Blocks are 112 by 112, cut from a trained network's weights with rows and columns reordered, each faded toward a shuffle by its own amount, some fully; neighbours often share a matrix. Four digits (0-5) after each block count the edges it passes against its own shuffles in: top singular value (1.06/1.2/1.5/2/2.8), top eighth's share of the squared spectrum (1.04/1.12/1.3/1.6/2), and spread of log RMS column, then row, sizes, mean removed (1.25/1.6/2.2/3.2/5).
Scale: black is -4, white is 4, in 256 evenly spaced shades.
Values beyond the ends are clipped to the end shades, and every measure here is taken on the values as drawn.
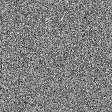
2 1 0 0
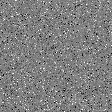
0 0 0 0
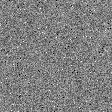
2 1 0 0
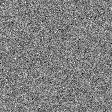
0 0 0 0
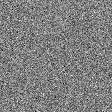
0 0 0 0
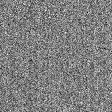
3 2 0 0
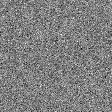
0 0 0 0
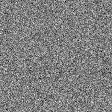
2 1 0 0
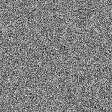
3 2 0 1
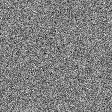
0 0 0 0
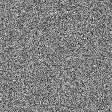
1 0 0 0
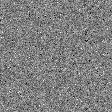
1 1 0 0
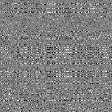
5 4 1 4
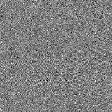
4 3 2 2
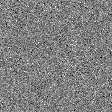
1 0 0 0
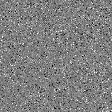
3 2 0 1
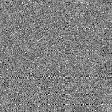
4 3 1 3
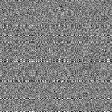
5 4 2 4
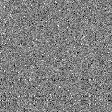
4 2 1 2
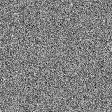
2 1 0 0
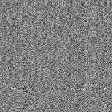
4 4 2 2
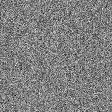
2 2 0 0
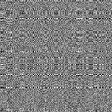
5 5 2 4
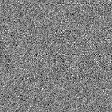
4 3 1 2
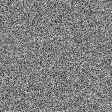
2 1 0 0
